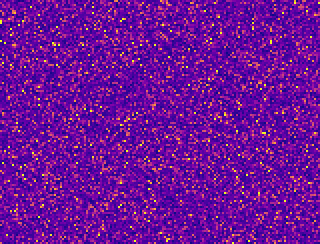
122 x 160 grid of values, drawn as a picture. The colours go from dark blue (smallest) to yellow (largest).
Stripes: none. Slope: none. Mirror symmetry: none. Histogram: skewed, a long tail of high values. Seam: none. Average level on the scale: 20%. Grain: fine.
